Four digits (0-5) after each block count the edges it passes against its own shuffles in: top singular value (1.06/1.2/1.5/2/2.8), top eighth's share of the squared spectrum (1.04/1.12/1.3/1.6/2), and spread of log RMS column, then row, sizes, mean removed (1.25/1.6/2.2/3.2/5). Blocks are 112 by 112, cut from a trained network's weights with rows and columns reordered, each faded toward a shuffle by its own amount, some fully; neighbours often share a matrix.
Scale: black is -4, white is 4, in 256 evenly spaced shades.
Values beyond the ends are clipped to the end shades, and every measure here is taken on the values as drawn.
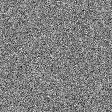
1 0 0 0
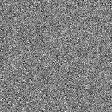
3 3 1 1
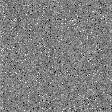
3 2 0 1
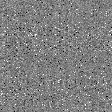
3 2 0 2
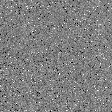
2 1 0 1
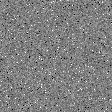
0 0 0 0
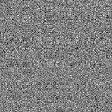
4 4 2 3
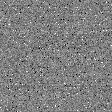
1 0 0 0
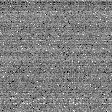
4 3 1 2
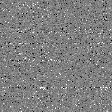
3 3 1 2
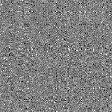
4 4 2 2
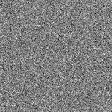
3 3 1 0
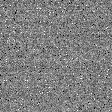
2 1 0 0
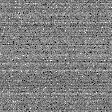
4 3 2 2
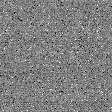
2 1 0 0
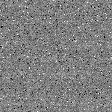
1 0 0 0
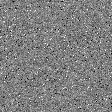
0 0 0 0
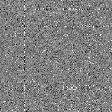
4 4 2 2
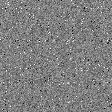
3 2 0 1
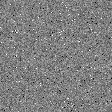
2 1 0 0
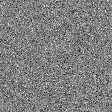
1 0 0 0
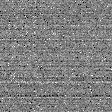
4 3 1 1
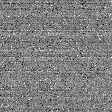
3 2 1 1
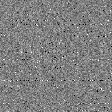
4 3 0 2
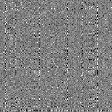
4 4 3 2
